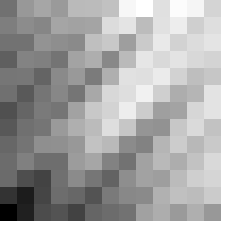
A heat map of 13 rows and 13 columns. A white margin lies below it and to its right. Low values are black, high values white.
Lone odd cells: none. Ninth with the lowest average: bottom left. Slope: up to the top right. Grain: diagonal, up to the right.
